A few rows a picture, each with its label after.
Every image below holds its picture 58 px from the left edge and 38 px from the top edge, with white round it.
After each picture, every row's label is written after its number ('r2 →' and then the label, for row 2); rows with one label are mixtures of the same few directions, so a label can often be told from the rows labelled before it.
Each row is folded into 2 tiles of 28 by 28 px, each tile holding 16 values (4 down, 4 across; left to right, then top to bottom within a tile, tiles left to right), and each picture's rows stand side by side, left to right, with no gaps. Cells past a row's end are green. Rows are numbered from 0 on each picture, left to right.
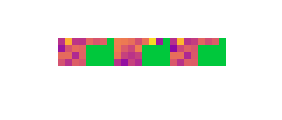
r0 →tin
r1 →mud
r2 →tin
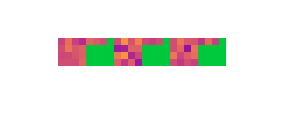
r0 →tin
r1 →tin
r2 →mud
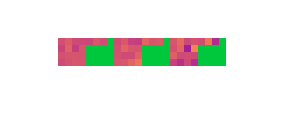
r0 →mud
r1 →tin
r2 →mud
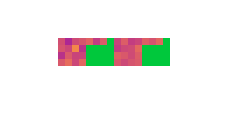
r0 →mud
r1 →tin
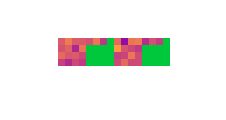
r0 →mud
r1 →tin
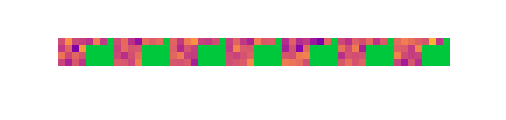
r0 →mud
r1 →tin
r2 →tin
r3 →tin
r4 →mud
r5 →mud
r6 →mud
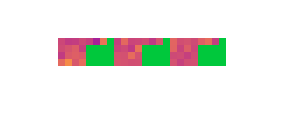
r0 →mud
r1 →mud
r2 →mud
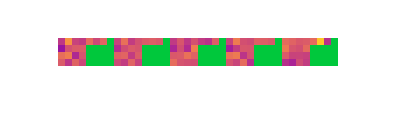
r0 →tin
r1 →tin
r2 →mud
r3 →tin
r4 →mud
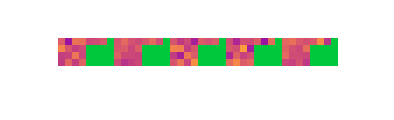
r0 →tin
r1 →mud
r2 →tin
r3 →mud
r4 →mud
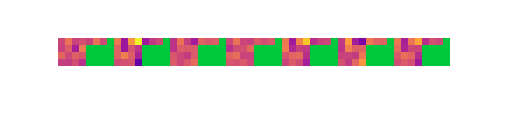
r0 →mud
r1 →tin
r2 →tin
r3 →tin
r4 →tin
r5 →tin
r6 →tin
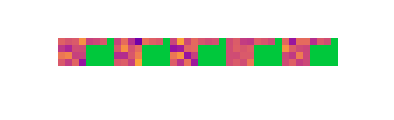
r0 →tin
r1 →tin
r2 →tin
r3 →tin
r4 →tin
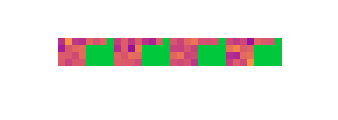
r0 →tin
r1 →mud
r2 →tin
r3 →tin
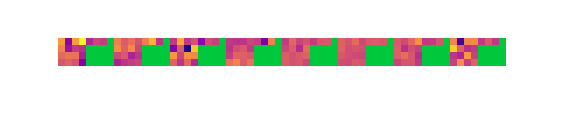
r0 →tin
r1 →mud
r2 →mud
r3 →mud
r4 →mud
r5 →mud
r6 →tin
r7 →tin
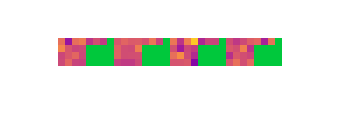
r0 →tin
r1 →mud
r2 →tin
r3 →mud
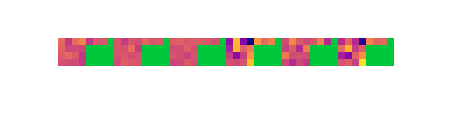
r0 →tin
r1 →mud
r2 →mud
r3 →tin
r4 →mud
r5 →tin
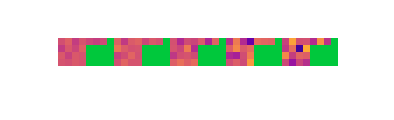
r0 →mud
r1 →tin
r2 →mud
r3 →tin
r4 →mud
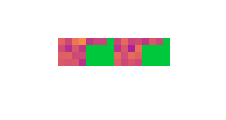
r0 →tin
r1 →mud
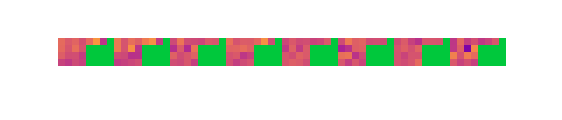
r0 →mud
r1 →mud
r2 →mud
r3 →mud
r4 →mud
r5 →tin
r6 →tin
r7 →mud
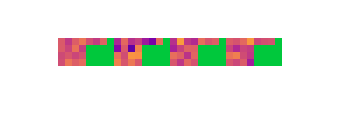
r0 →mud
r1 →mud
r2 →tin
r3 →tin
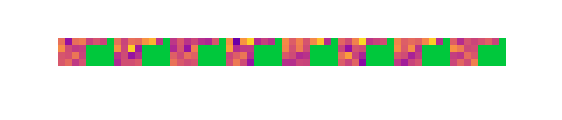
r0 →tin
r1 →mud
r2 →mud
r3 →tin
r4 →mud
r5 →tin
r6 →mud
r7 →tin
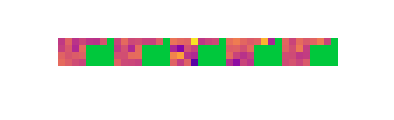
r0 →mud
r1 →mud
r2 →tin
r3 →mud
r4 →mud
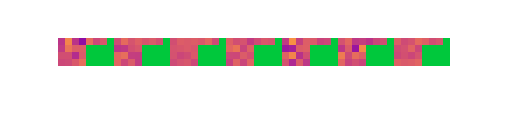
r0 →tin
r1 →tin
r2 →mud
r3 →tin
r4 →tin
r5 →mud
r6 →mud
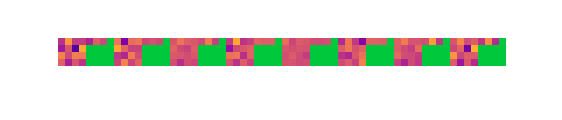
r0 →mud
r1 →tin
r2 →mud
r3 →tin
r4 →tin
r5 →tin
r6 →mud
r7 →mud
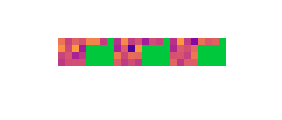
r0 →mud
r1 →mud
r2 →tin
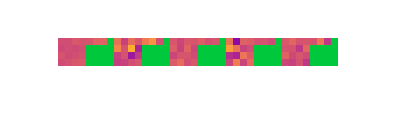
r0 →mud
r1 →mud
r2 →mud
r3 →tin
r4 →mud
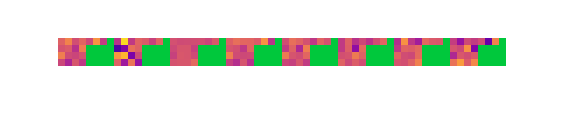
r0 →mud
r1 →tin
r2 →mud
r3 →mud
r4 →mud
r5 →mud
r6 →tin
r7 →mud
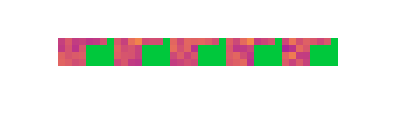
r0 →mud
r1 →tin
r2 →mud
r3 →tin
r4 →tin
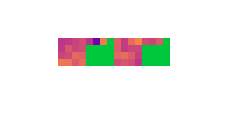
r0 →mud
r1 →tin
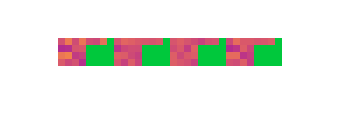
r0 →tin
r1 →tin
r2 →mud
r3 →tin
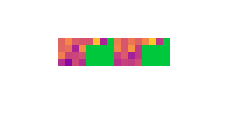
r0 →mud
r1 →mud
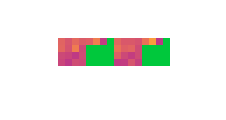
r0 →mud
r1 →mud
